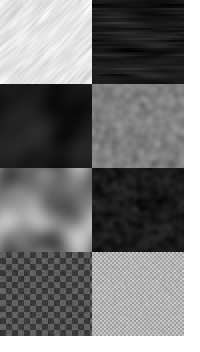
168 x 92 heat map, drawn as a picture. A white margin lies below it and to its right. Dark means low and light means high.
It is made of 4 by 2 panels. Panel 1,1: very high, slanting up to the right, faint in contrast. Panel 1,2: very low, streaked across, faint in contrast. Panel 2,1: very low, smooth, faint in contrast. Panel 2,2: middling, blotchy, faint in contrast. Panel 3,1: middling, smooth, strong in contrast. Panel 3,2: very low, blotchy, faint in contrast. Panel 4,1: low, checkered. Panel 4,2: high, checkered.
